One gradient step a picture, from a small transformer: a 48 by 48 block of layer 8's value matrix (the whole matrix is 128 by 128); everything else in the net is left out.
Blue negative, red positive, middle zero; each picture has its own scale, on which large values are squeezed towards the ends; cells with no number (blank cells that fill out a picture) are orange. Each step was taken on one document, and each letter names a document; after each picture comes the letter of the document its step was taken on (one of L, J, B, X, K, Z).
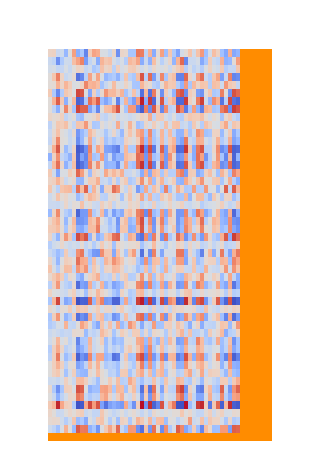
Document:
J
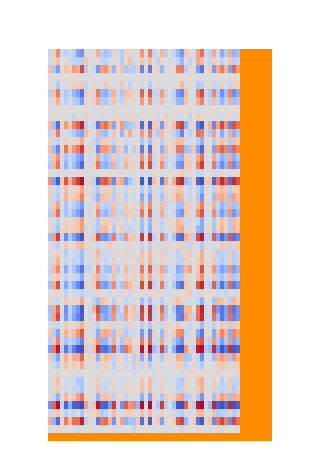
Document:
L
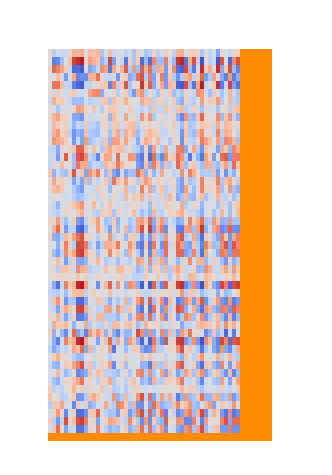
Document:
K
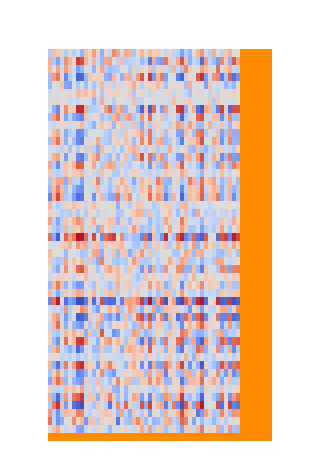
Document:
K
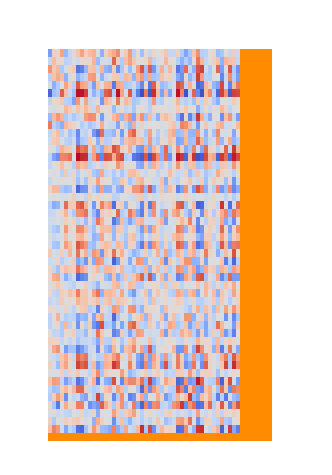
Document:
K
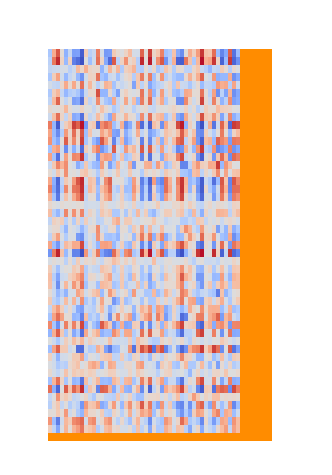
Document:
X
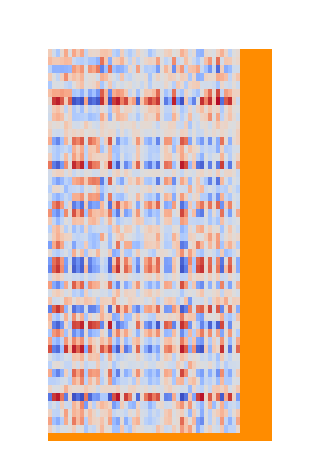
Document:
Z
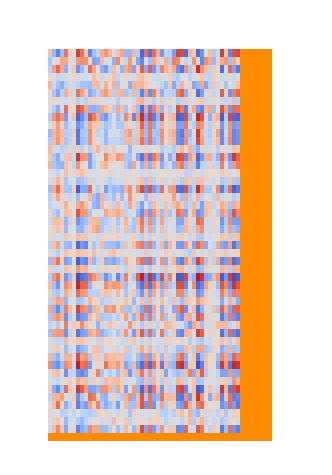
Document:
K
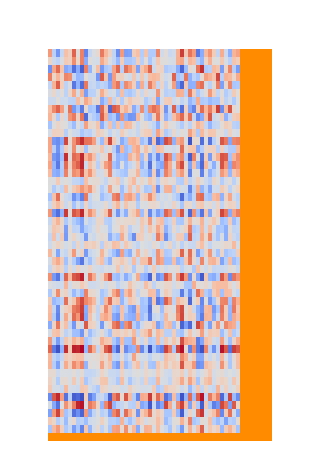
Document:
X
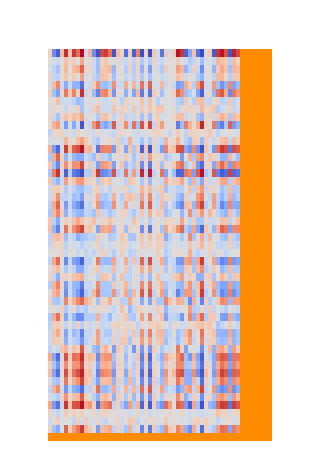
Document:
L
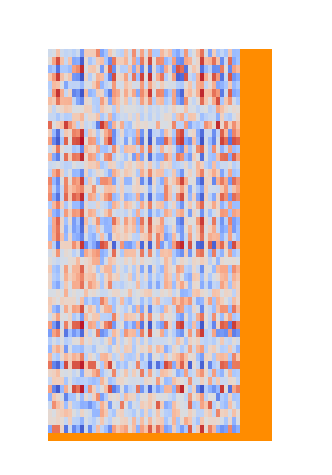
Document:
X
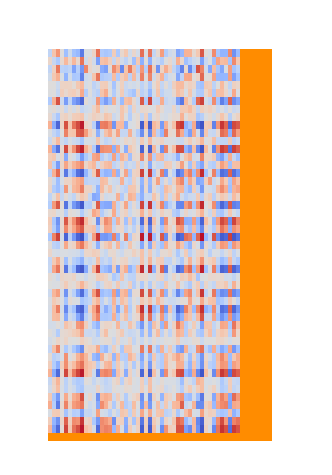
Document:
L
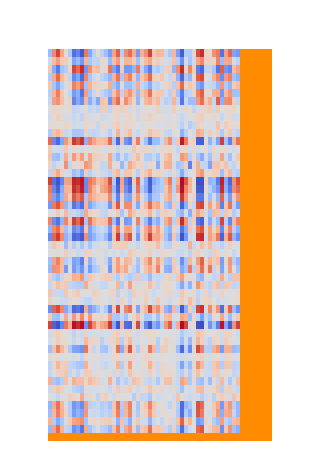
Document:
Z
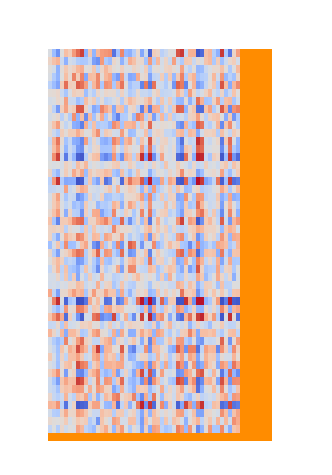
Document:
J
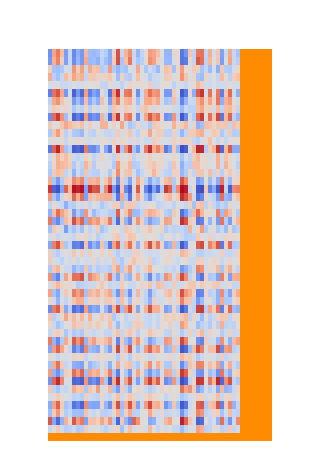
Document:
X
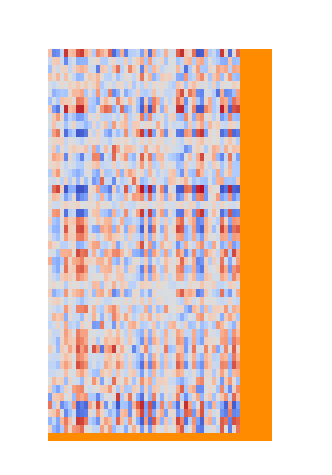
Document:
K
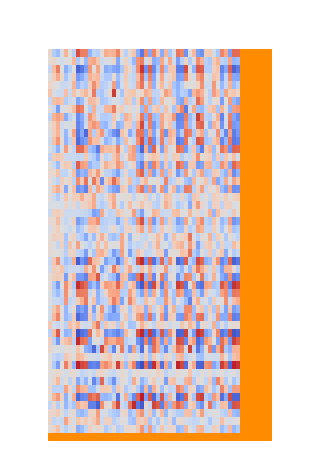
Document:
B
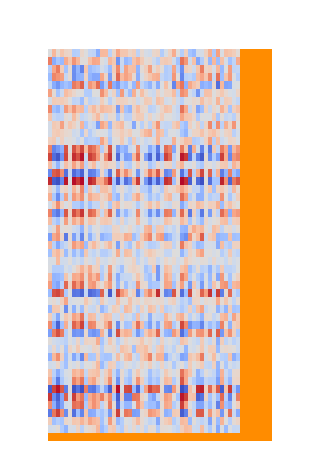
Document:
Z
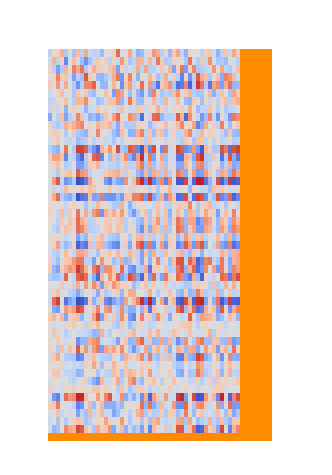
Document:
J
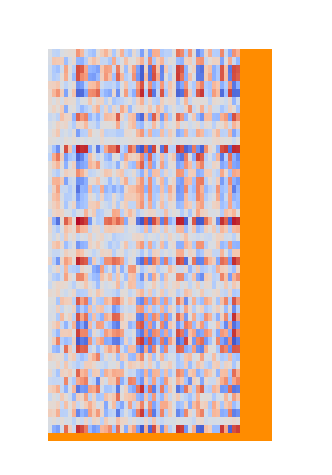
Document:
J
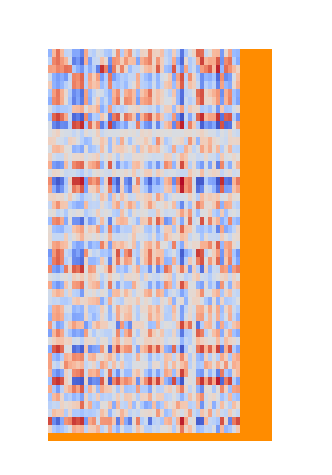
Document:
X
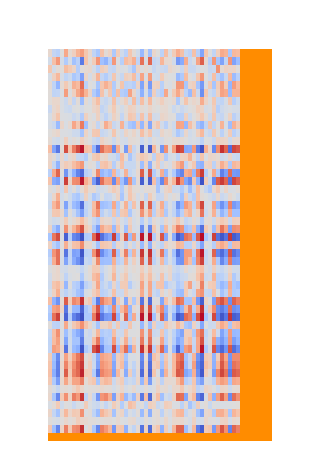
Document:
L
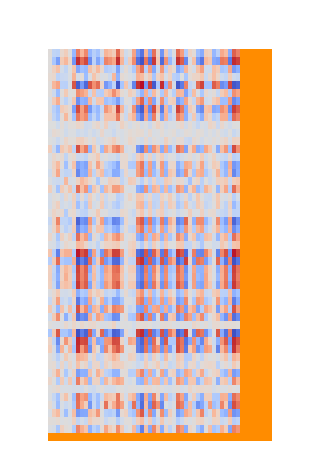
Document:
J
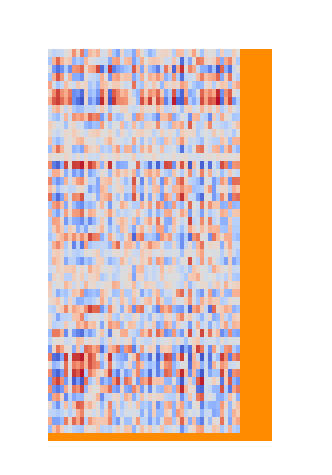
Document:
X
